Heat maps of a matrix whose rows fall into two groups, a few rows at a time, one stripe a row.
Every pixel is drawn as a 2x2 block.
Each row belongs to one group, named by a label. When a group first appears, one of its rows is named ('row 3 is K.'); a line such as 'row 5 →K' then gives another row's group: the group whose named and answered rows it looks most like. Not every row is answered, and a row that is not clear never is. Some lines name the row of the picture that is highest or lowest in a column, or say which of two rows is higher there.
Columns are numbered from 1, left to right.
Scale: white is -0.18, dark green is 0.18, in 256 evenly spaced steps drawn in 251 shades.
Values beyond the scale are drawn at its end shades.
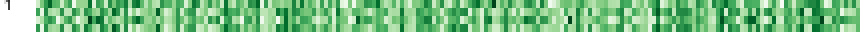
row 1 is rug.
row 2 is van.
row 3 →rug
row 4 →van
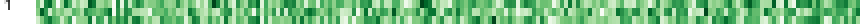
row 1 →rug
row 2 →van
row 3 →rug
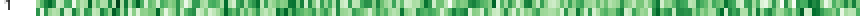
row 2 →van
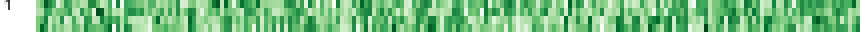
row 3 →van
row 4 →van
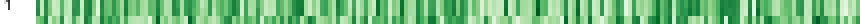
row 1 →van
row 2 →van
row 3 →van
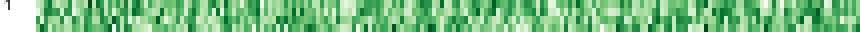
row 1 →rug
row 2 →rug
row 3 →van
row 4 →van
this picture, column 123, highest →1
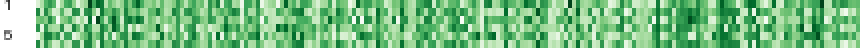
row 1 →rug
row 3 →rug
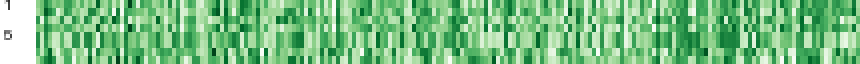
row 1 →rug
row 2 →rug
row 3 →van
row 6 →van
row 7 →rug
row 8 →rug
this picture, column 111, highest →8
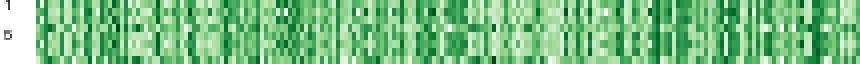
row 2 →van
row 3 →van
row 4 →rug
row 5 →van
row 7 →van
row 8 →rug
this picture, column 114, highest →8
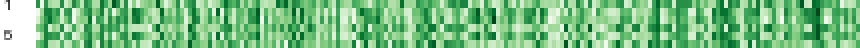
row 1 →van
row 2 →rug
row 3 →rug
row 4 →van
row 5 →rug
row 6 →van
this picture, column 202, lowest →1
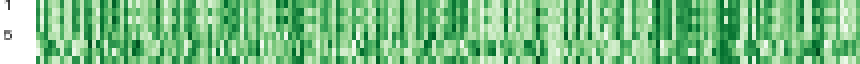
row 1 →van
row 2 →van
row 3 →van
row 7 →rug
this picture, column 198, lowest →6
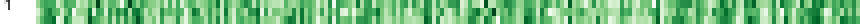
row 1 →rug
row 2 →rug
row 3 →rug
